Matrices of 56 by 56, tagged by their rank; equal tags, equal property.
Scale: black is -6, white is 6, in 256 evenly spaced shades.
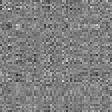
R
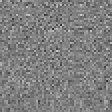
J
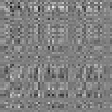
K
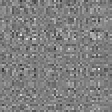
R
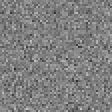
J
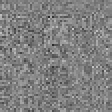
J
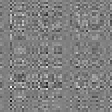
K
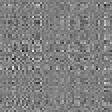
R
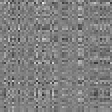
K
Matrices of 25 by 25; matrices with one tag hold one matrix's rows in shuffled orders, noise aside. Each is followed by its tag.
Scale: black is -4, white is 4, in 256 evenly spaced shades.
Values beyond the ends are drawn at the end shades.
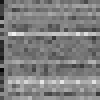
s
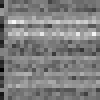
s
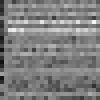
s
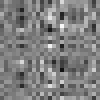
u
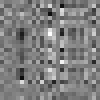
u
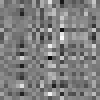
u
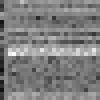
s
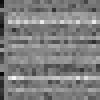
s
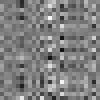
u
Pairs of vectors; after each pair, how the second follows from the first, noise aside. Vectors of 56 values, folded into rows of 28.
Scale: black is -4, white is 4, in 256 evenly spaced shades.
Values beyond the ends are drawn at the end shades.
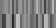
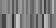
copied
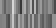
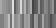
sign-scrambled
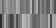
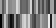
scaled up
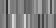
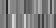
copied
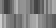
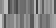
sign-scrambled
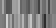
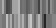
copied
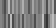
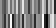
scaled up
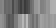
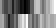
scaled up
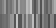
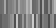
copied
